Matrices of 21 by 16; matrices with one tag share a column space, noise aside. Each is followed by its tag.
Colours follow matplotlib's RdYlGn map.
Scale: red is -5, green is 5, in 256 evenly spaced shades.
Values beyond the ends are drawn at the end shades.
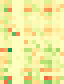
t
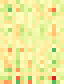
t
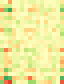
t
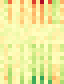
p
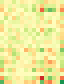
t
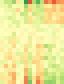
p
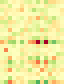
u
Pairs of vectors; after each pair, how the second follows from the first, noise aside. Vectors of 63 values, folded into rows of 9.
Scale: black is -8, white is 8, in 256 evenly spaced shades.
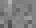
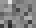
scaled up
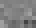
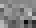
scaled up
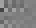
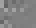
partly zeroed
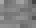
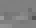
partly zeroed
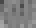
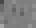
partly zeroed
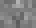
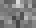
scaled up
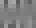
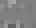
partly zeroed
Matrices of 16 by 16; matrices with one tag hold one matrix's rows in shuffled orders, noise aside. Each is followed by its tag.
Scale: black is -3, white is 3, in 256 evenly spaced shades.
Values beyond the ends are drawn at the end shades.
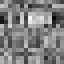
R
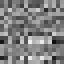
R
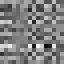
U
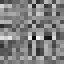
U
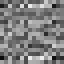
R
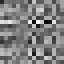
U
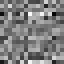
R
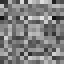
R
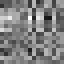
U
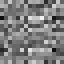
R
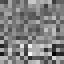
R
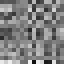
U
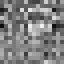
R
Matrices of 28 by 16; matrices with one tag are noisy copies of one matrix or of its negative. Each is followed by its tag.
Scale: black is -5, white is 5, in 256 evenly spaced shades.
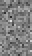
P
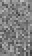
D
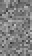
P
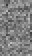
P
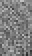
D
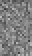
D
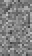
P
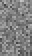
D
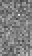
D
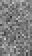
D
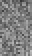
D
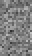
P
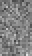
D
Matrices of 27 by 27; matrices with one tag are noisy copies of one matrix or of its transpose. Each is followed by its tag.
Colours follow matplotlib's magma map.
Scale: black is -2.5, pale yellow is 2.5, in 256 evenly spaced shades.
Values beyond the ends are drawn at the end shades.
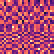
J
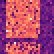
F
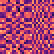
J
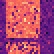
F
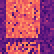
F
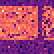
F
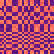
J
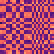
J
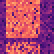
F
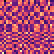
J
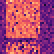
F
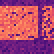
F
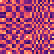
J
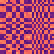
J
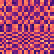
J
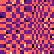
J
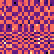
J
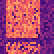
F
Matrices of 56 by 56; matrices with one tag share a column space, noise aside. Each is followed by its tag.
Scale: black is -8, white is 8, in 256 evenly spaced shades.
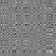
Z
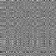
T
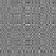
Z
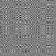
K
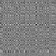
Z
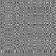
Z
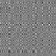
Z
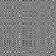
T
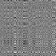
T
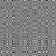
T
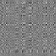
Z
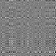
T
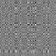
Z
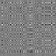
Z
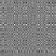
Z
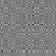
Z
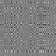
Z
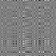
T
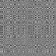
K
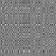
Z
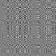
K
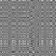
T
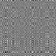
T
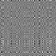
T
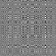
K
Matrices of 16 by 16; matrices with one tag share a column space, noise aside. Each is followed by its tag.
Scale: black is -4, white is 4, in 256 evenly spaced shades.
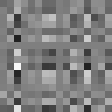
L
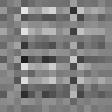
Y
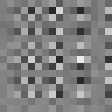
Y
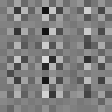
Y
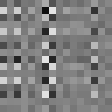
Y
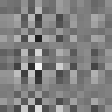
L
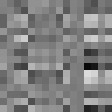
L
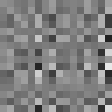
L
